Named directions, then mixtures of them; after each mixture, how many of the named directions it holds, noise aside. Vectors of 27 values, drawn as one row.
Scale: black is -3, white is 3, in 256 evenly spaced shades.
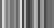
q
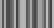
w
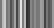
two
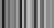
one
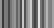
two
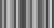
one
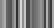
two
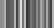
two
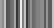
two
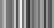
two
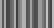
one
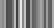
two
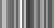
two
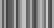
one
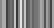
two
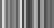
one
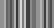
two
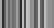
one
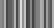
two
